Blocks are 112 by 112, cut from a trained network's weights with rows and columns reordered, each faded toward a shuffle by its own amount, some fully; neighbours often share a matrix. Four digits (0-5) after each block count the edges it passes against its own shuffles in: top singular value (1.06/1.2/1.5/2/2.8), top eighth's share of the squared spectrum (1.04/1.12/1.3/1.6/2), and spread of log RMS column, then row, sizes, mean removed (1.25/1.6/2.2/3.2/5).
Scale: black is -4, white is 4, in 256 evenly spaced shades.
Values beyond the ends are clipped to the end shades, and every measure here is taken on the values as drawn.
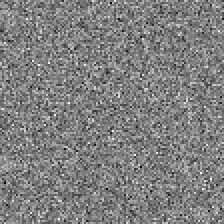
0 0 0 0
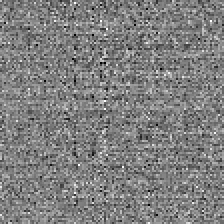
3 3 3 0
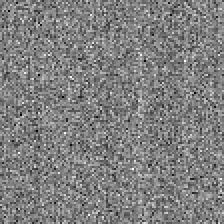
2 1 0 0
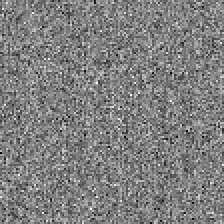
2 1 0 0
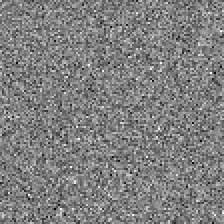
0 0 0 0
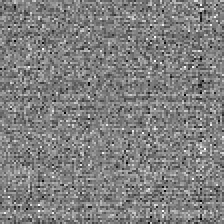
3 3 3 0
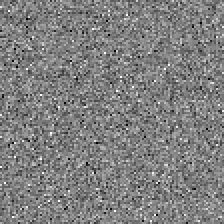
0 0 0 0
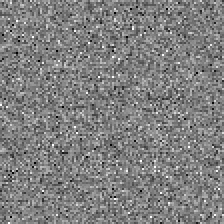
1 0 1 0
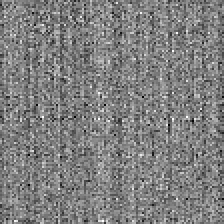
4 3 1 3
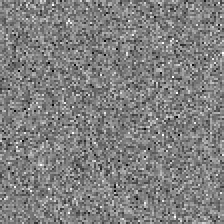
0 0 0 0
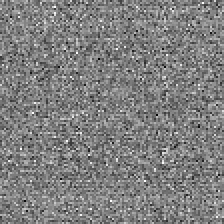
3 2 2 0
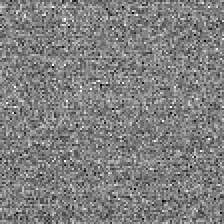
2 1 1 0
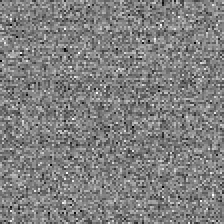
2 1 1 0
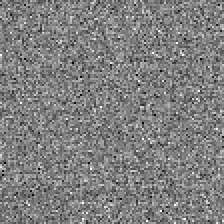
0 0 0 0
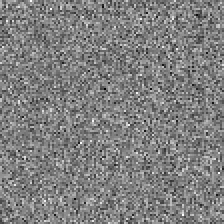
2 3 1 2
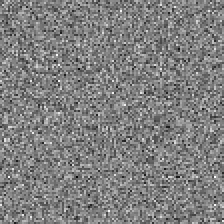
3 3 1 1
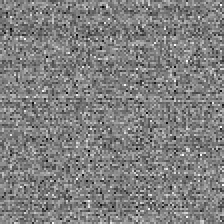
3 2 2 0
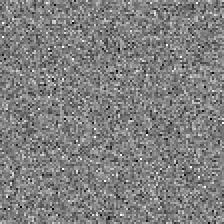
1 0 0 0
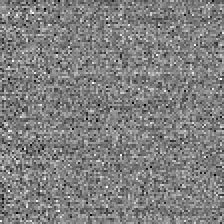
3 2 2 0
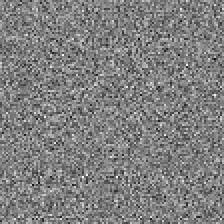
4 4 2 2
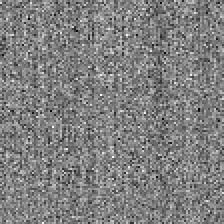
3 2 0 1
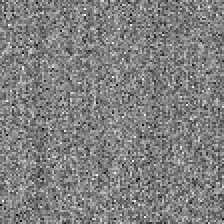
2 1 0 0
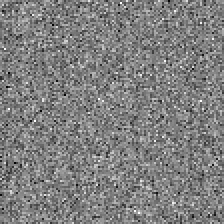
1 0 0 0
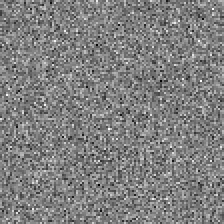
1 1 0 0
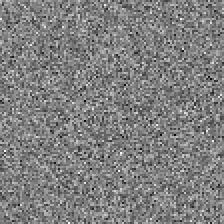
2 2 0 1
